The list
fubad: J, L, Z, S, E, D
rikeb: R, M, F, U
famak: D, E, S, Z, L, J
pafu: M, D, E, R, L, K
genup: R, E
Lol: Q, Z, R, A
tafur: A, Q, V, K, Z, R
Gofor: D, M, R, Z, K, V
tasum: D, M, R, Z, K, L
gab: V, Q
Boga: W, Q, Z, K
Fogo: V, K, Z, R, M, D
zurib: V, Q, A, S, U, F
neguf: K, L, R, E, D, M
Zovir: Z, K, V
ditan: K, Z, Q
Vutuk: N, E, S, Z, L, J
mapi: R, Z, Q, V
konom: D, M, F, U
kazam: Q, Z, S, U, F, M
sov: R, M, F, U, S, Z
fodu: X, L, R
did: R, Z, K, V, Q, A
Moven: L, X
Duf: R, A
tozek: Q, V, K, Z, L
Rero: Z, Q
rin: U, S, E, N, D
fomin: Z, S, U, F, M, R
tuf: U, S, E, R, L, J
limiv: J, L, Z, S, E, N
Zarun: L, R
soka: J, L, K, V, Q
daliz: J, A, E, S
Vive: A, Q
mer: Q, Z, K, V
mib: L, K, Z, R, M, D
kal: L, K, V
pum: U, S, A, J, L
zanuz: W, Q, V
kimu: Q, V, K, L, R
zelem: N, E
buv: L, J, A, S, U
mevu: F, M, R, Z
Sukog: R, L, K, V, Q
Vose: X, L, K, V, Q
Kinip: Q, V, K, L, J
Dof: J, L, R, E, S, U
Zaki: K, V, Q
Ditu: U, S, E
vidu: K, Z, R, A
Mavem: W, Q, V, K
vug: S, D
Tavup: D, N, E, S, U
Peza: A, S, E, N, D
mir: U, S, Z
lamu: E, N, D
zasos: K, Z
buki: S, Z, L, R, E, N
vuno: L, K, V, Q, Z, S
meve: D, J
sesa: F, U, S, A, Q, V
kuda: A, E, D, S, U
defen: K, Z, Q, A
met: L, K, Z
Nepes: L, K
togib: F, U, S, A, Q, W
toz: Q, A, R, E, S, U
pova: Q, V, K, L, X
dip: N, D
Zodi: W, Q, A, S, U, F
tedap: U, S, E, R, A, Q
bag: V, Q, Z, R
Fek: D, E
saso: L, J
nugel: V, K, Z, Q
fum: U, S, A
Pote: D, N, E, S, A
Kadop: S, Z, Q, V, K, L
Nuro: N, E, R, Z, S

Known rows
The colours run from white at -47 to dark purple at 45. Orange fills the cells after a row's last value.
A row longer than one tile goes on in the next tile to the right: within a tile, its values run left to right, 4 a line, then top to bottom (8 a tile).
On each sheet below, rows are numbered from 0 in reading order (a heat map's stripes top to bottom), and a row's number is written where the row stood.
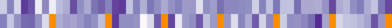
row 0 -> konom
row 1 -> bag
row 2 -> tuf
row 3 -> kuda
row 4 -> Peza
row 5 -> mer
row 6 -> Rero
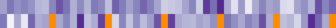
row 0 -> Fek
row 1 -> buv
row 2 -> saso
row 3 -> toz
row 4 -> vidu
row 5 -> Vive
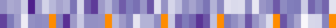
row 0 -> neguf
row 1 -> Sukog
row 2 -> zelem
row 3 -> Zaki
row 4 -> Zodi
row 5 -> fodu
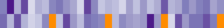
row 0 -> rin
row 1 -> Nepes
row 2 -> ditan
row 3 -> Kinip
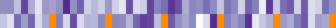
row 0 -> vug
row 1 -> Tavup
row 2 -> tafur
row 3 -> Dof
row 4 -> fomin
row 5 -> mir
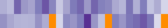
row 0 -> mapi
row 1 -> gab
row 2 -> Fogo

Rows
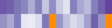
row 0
Nuro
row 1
Lol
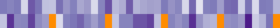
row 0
kal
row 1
Kadop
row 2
nugel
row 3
fum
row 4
pum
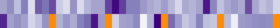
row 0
tedap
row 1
defen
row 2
limiv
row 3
Duf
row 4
meve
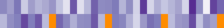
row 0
Zovir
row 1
did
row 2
mib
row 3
kazam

